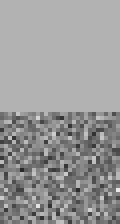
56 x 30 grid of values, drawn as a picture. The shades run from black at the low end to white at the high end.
The table splits into 2 rows of 1 panel. Panel 1,1: high, flat. Panel 2,1: middling, fine-grained, strong in contrast.
